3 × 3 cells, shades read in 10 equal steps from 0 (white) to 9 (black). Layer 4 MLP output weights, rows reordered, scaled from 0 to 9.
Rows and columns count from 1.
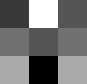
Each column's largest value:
7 9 6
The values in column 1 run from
3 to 7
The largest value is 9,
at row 3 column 2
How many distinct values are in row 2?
2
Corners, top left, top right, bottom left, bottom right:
7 6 3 3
